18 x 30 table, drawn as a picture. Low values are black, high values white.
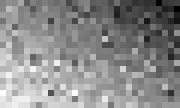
Mirror symmetry: none. Ninth with the lowest average: top right. Stripes: none. Histogram: bell-shaped. Grain: fine. Slope: up to the bottom left. Ninth with the highest average: bottom left.
